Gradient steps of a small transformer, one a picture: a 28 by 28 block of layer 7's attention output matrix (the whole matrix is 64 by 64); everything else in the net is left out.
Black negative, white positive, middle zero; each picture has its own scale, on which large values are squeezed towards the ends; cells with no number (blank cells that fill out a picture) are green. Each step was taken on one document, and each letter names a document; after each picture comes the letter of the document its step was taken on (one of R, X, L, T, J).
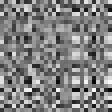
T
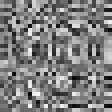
T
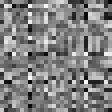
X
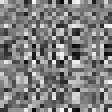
T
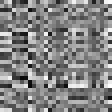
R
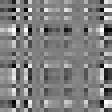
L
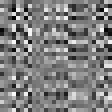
L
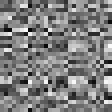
R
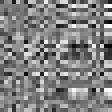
T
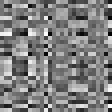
R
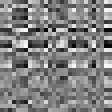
R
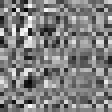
L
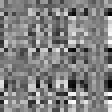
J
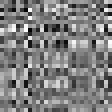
L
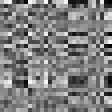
R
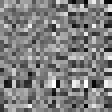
X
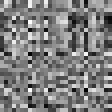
X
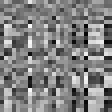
X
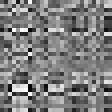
R
